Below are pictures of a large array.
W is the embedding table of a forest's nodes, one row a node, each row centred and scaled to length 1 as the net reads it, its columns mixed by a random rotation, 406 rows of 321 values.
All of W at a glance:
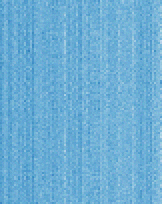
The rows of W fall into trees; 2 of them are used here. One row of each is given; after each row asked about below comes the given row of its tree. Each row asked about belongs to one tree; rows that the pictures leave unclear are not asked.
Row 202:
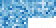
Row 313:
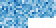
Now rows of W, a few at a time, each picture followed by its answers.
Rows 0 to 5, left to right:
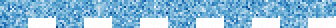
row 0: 202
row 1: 202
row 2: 202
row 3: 313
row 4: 202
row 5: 202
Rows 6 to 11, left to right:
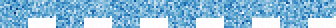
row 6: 313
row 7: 202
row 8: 202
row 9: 313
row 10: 202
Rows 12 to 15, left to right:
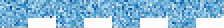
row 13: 313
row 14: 313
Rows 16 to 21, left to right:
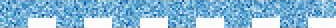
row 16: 313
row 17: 202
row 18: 313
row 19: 202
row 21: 202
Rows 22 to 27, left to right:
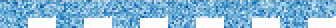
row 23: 202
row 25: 202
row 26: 202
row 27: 313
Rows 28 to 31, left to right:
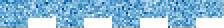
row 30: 313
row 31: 313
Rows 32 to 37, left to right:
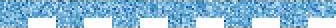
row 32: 313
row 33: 313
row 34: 313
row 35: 202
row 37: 202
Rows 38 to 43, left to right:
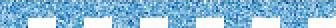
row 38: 313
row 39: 202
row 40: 313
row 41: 202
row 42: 202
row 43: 313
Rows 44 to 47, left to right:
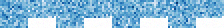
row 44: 202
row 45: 313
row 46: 202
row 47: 313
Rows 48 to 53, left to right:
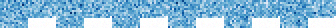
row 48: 313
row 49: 313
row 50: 313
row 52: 202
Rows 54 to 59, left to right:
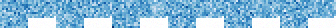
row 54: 313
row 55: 313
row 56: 202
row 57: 202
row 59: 313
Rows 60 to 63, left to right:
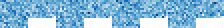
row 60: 313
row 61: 313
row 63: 313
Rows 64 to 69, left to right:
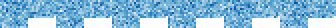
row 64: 313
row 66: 313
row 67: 313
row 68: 313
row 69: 313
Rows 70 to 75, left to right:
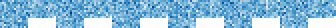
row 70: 313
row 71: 313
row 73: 202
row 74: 202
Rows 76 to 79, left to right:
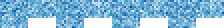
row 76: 313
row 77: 202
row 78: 202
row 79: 202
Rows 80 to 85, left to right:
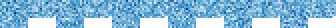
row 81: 313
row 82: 313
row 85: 313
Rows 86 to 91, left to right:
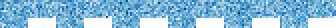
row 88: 313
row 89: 313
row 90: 313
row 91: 313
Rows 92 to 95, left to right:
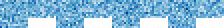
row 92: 202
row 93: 313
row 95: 313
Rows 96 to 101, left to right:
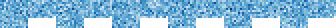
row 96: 313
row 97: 313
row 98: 202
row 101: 313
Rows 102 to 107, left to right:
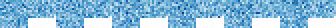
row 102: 313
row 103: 313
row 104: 313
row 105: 313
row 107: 313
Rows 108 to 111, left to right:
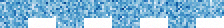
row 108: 313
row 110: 202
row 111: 202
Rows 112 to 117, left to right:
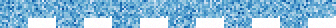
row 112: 202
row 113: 313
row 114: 202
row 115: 202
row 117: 313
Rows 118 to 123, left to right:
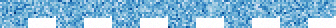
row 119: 313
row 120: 313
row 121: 202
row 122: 313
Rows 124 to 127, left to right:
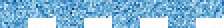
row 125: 313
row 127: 202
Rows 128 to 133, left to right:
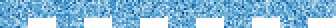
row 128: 202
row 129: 202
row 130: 313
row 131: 313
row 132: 202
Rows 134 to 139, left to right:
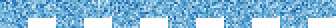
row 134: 313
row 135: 202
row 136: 313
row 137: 313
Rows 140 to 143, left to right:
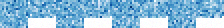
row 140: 313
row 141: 202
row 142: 202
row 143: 202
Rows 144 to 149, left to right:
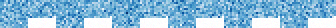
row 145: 202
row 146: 313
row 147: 313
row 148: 313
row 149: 313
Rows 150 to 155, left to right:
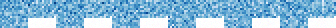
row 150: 202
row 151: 313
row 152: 313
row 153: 313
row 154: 313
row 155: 202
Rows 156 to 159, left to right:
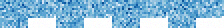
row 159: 313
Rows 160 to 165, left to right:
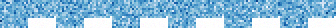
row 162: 202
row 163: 313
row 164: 202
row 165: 202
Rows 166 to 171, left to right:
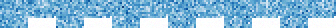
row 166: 202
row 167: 202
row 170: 202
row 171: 202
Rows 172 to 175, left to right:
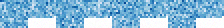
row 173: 202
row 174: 313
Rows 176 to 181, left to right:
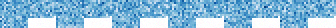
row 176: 313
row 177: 313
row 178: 313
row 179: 313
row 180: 313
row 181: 313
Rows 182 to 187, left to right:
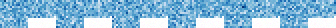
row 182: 313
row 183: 202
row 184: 313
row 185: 202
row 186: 202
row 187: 202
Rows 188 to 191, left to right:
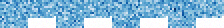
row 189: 313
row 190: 313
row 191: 313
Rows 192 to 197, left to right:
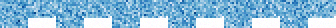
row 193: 313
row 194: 202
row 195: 313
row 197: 313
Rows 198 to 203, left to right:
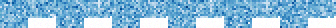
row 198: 313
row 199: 202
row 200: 202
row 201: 202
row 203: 202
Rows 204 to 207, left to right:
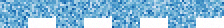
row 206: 202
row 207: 202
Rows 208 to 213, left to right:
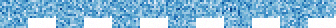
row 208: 313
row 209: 202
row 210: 202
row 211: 202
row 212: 313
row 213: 313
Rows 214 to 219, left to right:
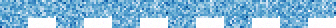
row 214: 202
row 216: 202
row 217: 202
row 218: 202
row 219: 202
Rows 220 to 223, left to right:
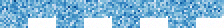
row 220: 313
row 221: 202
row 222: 202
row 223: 313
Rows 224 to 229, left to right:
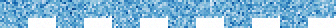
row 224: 313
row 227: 202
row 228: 313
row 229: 202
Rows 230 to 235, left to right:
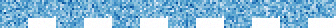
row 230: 313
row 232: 202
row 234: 202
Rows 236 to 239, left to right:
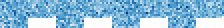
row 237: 202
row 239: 202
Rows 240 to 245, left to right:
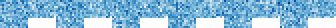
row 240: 313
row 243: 202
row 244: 202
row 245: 313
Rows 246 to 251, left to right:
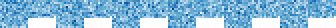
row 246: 313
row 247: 313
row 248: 313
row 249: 202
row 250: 313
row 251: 202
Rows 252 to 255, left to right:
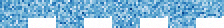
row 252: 202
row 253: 313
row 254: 313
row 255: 313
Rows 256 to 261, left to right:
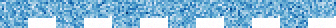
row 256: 313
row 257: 313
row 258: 313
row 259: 313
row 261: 202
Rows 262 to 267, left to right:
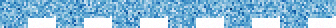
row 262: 313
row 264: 313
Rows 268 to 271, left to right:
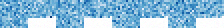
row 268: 313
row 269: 202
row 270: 313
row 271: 313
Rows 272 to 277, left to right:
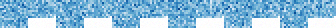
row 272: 313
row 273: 313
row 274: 313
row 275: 202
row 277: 313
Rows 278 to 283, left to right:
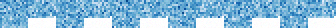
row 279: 202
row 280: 313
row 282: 313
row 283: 202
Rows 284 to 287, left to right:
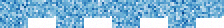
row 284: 313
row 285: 202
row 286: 313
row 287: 313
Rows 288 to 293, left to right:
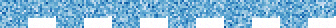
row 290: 313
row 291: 313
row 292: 202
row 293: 202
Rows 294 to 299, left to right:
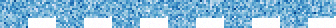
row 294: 313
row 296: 313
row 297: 202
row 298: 202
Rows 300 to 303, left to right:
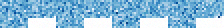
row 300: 313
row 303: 313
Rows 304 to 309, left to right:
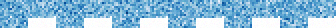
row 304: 202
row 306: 313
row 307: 202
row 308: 202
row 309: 202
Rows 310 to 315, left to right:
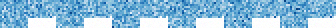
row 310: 313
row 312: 202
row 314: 313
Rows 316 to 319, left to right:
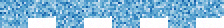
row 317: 202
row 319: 313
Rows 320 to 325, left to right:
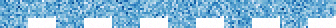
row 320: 202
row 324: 313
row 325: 313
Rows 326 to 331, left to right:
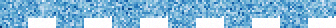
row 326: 202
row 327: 202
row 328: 313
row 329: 313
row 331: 202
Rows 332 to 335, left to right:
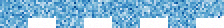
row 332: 202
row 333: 202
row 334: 313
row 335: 313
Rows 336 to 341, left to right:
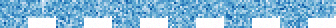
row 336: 202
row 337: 202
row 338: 313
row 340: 202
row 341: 313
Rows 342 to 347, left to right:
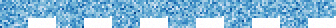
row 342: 202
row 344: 202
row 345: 313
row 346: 313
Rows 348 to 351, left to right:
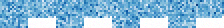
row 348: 202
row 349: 202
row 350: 313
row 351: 202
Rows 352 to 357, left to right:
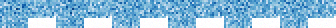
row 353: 313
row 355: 313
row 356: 313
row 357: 313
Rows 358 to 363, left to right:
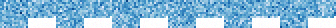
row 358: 313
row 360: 313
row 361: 313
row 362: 202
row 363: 202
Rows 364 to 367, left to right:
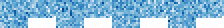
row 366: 202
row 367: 313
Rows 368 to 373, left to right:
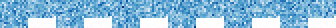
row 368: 313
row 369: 313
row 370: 313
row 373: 202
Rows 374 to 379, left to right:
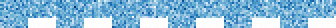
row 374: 313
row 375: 202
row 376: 202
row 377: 313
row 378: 202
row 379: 202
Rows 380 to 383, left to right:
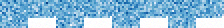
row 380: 313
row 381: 202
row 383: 313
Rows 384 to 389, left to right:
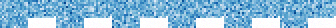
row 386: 202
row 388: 313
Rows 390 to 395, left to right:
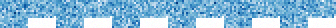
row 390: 313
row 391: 202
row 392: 202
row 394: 313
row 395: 202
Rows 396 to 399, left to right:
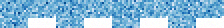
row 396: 313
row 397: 313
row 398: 202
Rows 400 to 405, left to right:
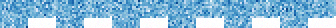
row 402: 313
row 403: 202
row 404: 202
